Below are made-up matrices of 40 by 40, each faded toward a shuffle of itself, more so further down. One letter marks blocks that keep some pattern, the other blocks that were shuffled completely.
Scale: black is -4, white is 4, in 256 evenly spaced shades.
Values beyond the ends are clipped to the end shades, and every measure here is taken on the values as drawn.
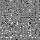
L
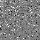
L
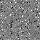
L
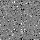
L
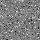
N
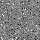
N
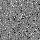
N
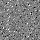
N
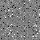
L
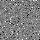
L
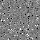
L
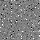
L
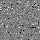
L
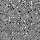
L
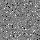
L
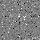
L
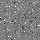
N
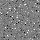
N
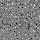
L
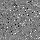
N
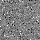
N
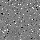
N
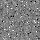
N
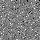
N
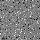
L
